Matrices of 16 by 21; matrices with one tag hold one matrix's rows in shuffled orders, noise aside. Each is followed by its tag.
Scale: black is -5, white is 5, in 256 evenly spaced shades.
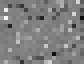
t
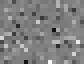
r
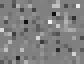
r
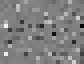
t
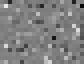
t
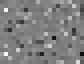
t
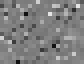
r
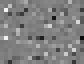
t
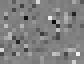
r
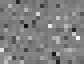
r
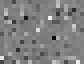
r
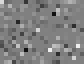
r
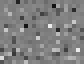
r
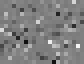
r
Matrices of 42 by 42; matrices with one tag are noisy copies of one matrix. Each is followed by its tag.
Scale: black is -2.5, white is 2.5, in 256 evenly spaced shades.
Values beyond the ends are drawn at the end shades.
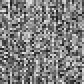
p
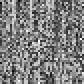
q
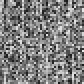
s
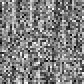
q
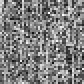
s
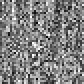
q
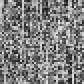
s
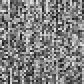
p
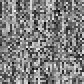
q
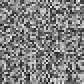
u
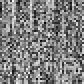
q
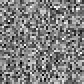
u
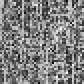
s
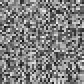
u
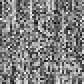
q
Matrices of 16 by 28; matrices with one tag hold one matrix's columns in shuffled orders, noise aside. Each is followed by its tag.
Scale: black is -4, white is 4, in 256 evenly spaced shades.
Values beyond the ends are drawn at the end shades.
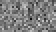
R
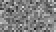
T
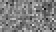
R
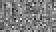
R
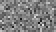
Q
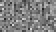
R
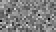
Q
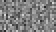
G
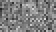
R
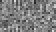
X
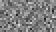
Q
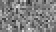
X
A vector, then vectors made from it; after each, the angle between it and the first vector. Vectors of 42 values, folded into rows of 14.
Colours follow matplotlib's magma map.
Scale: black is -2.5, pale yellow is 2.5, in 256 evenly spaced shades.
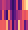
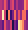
partly aligned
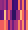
partly aligned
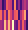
orthogonal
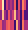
orthogonal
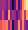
nearly parallel
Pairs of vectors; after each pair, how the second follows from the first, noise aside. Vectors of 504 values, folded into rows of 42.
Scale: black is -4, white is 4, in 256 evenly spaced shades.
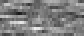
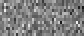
shuffled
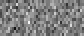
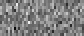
sign-scrambled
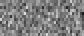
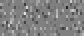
partly zeroed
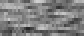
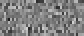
sign-scrambled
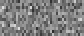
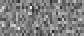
copied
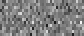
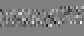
partly zeroed
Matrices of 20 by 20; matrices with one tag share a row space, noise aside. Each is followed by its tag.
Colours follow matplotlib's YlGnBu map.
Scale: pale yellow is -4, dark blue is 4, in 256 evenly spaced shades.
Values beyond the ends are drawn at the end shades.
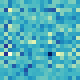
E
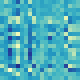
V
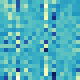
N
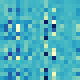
N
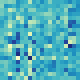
V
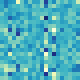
N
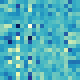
V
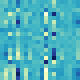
N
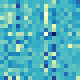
N
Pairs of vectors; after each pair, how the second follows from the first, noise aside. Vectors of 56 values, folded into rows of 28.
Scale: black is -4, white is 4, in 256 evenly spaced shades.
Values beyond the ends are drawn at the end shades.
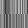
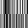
scaled up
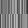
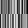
scaled up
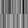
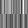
negated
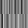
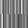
negated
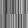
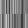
reversed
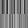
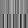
reversed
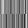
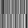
negated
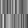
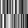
scaled up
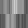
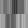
negated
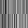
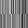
reversed
